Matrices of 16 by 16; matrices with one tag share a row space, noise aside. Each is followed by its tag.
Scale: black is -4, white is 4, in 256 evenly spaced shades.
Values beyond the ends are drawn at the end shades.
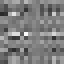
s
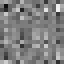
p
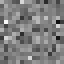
p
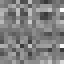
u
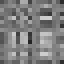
u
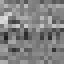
s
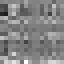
s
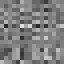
p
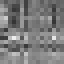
s
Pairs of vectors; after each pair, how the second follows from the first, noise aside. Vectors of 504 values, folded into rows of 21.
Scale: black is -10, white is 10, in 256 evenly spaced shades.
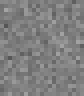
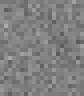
negated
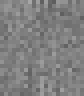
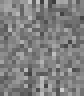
scaled up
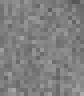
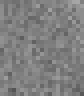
negated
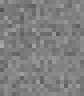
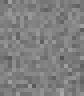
wrapped around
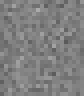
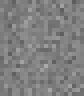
wrapped around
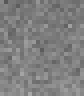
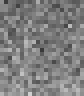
scaled up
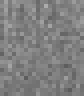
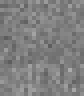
wrapped around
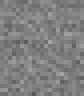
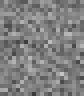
scaled up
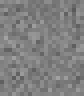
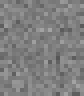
wrapped around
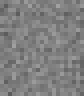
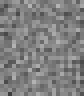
scaled up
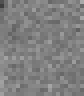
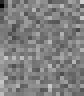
scaled up
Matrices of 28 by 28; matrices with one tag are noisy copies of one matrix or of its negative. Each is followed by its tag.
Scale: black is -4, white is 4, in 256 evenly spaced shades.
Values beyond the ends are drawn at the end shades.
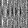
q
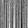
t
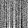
t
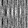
q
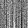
t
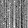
t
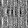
q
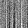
t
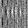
q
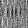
q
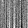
t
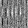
q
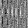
q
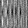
q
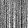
t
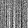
t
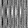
q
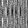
q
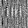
q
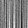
t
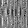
q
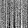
t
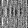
q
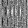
q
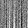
t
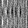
q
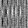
q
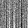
t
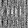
q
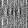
q
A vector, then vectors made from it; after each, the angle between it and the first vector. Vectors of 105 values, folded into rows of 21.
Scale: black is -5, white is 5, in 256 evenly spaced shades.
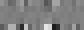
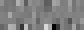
nearly parallel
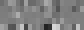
nearly opposite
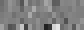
nearly opposite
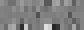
nearly parallel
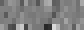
nearly opposite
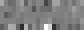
nearly parallel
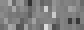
partly aligned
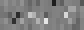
orthogonal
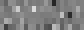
partly opposed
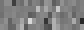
partly opposed
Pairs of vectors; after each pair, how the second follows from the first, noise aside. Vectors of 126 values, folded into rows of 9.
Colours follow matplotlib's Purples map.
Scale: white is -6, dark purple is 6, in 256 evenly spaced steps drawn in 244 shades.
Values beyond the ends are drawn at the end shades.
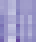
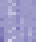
partly zeroed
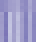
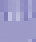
partly zeroed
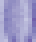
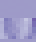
partly zeroed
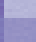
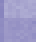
shrunk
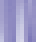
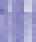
wrapped around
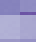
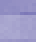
shrunk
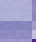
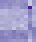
wrapped around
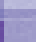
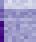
scaled up
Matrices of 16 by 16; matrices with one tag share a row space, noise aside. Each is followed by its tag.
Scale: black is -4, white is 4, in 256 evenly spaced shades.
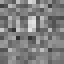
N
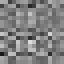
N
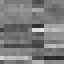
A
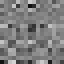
N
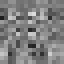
N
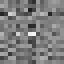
N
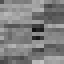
A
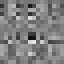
N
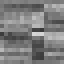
A
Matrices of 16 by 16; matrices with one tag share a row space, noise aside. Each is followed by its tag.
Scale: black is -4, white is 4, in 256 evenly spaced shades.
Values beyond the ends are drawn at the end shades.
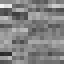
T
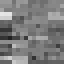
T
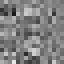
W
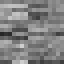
T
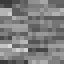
T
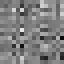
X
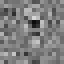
W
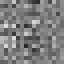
W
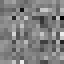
X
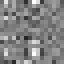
W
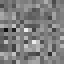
W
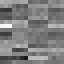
T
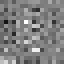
W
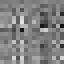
X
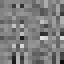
X
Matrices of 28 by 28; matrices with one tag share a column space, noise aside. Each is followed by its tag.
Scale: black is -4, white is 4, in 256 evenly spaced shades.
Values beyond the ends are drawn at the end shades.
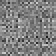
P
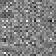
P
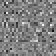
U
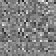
U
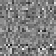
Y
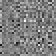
P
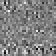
Y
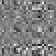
Y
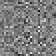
P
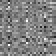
P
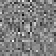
U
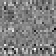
Y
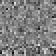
Y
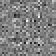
P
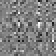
U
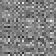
P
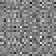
P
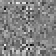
Y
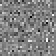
U
